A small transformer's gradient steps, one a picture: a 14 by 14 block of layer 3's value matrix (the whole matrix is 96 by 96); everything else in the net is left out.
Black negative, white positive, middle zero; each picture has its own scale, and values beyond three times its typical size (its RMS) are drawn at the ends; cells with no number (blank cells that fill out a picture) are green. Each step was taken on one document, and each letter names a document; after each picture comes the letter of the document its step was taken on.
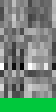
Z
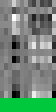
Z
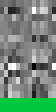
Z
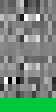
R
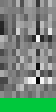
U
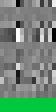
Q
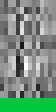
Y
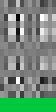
Y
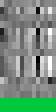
U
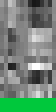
Z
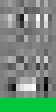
R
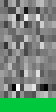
Y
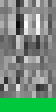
Y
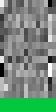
U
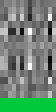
Z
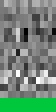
Q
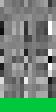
U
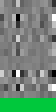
Q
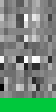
R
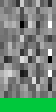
U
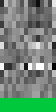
Z
